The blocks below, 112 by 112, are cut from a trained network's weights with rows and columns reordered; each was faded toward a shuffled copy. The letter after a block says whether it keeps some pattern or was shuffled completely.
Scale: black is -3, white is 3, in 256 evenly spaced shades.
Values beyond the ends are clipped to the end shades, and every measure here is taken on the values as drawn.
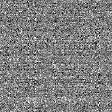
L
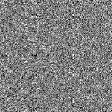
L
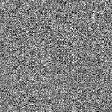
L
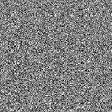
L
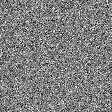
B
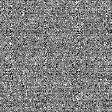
L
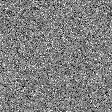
B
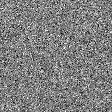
B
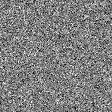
B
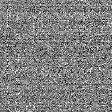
L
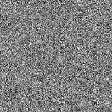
L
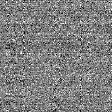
L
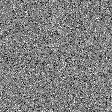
B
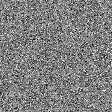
B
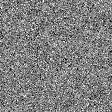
B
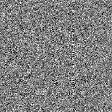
L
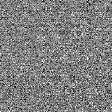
L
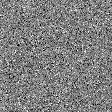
B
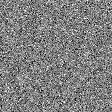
B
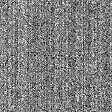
L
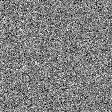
B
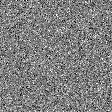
B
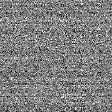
L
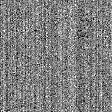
L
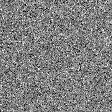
B
